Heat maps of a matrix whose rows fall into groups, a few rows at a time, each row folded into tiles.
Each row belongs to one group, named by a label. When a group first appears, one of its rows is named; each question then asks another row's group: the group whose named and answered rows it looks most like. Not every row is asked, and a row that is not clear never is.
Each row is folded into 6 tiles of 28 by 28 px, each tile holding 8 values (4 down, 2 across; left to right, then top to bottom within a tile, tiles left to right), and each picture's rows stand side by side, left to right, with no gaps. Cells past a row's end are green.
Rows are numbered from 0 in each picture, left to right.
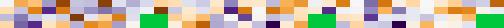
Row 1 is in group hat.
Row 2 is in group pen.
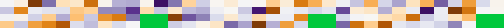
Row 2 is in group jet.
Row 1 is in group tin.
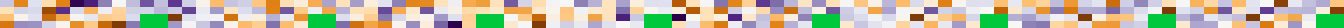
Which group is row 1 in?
tin
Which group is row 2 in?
jet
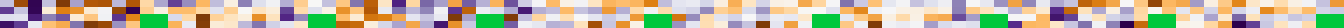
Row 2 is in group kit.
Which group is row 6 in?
jet
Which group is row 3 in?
tin
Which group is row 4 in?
tin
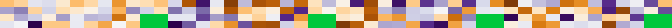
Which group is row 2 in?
kit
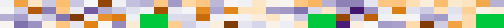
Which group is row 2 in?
tin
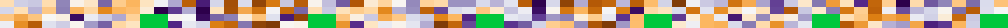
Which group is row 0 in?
hat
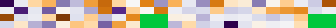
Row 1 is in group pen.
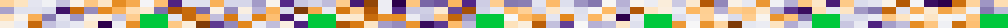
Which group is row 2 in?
kit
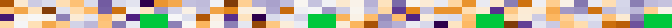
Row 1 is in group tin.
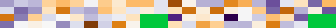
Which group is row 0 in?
tin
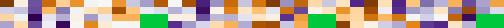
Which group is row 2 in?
kit
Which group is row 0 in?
pen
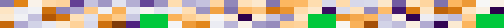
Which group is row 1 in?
hat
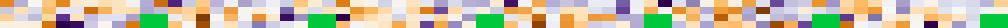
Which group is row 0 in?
pen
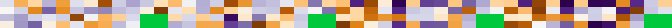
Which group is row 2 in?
kit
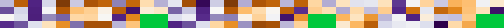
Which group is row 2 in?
hat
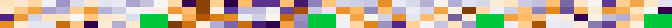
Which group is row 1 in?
kit
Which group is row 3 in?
hat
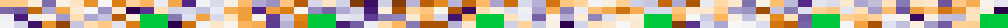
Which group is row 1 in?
jet
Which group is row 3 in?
pen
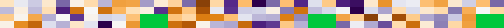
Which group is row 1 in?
kit
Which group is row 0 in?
hat
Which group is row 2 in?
tin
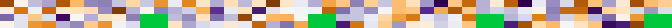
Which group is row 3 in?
jet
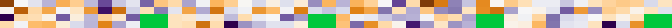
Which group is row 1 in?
pen
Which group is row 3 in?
hat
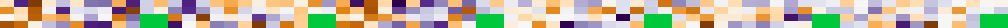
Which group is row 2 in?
kit
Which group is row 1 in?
tin
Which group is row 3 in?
pen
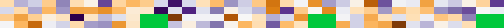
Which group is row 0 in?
hat
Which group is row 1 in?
tin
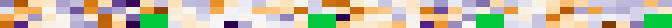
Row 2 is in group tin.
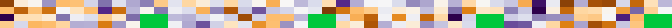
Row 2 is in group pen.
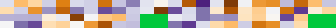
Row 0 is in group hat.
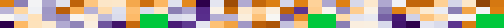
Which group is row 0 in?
jet
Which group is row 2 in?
jet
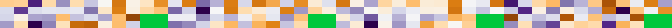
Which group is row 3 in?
tin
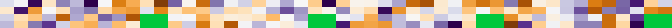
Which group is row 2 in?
jet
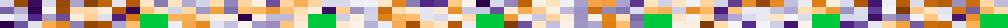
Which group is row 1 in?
hat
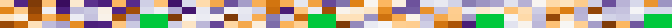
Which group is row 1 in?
tin
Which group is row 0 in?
kit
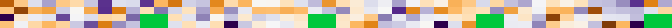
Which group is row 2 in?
hat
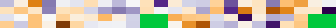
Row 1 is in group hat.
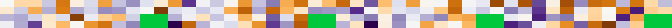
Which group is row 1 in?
jet
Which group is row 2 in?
pen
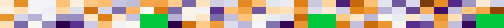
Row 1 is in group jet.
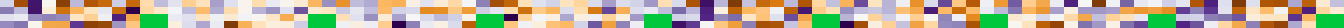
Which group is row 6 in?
jet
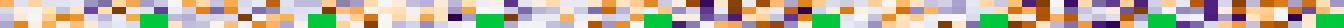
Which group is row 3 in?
tin
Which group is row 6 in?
kit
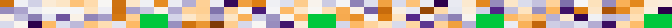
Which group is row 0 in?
pen
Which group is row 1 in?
jet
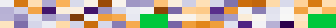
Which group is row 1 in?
jet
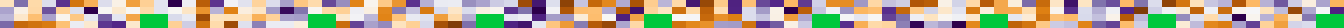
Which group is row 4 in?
kit
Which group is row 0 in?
jet
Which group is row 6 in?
kit
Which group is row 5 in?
jet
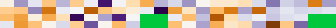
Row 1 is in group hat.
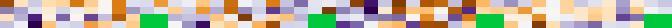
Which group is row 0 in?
pen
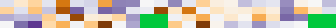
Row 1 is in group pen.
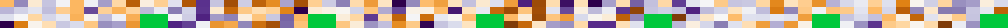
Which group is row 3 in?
kit
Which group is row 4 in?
tin
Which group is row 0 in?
jet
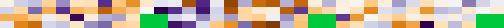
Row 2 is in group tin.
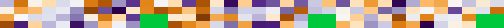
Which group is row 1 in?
kit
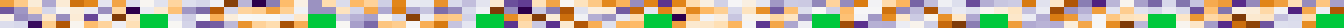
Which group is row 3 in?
tin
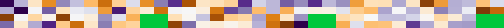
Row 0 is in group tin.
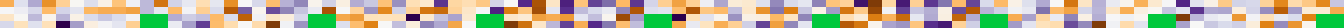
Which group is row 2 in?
hat
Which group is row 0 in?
pen
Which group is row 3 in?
kit
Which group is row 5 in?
kit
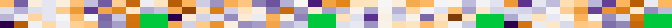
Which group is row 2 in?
pen
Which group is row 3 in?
jet
